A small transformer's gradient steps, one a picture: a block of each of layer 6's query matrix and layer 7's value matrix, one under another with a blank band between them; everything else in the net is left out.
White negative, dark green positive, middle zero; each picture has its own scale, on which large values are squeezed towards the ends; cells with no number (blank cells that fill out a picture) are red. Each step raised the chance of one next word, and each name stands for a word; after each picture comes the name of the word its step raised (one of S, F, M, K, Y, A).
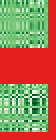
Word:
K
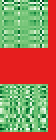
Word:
K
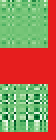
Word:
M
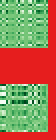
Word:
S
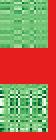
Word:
K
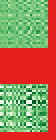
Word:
S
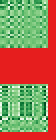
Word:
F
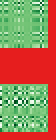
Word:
S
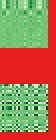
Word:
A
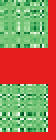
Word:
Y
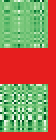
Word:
M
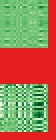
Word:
F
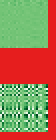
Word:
F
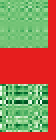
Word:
S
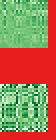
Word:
F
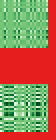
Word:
F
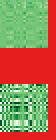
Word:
A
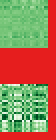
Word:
M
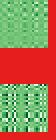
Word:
Y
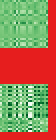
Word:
F
